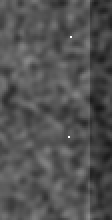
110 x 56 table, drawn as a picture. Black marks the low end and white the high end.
Lone odd cells: 2, each higher than its neighbours. Histogram: heavy tails on both sides. Seam: vertical, 80% of the way across, the left part higher. Grain: blotchy. Average level on the scale: 30%.
